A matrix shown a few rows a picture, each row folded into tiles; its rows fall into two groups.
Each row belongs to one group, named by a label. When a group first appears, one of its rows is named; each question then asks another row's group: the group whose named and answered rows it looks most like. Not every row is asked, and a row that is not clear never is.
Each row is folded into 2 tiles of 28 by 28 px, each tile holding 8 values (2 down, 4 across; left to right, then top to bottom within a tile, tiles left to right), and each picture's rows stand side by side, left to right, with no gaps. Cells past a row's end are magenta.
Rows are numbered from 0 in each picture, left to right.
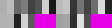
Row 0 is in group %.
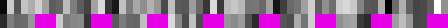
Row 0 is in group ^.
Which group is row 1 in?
%
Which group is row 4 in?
%
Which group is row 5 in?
^
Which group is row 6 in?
%
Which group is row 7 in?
%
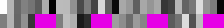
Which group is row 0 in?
%
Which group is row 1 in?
%
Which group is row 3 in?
^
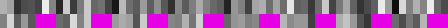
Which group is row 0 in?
%
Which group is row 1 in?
^
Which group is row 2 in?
^
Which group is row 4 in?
^
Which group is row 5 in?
%
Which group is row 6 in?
%
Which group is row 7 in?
^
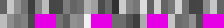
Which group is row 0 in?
%
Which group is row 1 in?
^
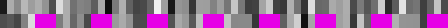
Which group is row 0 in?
^
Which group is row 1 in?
%
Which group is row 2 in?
%
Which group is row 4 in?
%
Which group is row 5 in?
^
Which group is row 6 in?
%
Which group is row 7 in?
%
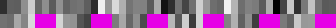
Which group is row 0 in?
^
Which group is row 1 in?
%
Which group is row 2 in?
%
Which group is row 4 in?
%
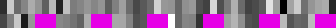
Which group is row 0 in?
^
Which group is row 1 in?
^
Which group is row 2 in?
%
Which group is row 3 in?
%
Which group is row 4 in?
%
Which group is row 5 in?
^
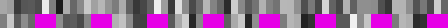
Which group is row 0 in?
%
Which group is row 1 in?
^
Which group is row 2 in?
%
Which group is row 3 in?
^
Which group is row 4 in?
^
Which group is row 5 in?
%
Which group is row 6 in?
^
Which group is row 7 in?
%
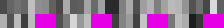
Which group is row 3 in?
%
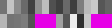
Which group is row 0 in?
%
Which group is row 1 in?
^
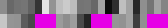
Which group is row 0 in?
%
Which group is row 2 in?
^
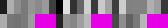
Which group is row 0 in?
^
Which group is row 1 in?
^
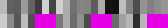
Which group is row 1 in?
%
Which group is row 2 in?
^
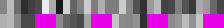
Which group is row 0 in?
%
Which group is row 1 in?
^
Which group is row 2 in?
%
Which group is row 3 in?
^
